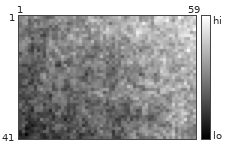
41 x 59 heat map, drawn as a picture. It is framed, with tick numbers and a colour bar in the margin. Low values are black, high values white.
No single row or column stands out from its neighbours. The ninth with the lowest average is the bottom left. The top right is the ninth with the highest average. The field climbs toward the top right. There are no regular stripes. Neither half mirrors the other. On average the colour sits 50% of the way up the scale.
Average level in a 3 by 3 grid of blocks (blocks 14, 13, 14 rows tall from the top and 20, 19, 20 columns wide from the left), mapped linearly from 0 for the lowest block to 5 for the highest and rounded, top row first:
2 3 5 / 1 2 4 / 0 1 3
